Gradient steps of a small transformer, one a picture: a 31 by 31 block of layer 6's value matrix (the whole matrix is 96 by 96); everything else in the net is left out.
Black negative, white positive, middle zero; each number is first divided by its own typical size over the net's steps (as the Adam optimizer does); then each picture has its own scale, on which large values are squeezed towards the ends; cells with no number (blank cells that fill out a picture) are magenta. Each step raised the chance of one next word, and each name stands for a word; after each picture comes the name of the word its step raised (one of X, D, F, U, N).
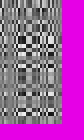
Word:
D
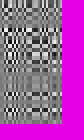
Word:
D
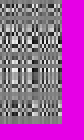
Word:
D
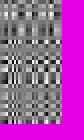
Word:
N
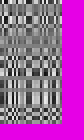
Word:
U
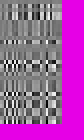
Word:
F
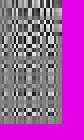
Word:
D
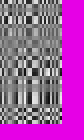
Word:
U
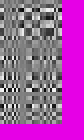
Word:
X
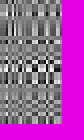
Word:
N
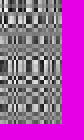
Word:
X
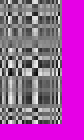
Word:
U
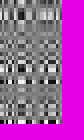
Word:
N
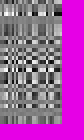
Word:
N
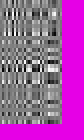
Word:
N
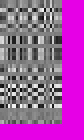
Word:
X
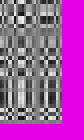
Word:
U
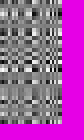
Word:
N
